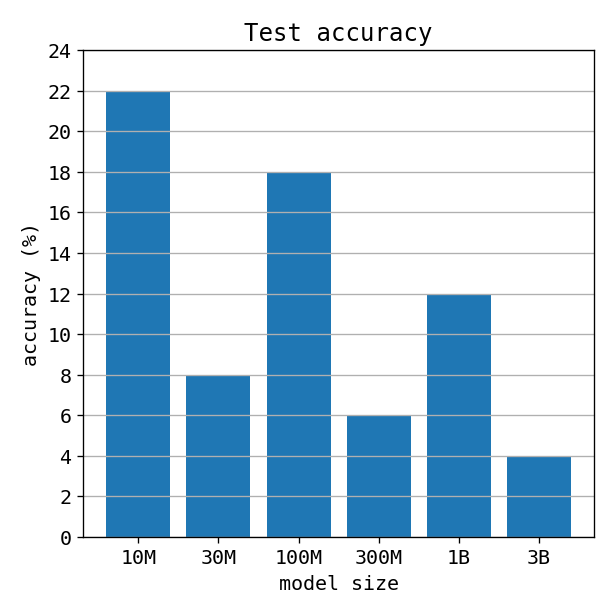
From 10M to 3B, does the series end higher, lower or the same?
lower
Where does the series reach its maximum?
10M
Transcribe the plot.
Title: Test accuracy
x-axis: model size, ticks 10M 30M 100M 300M 1B 3B
y-axis: accuracy (%), ticks 0 2 4 6 8 10 12 14 16 18 20 22 24
Values:
22 8 18 6 12 4
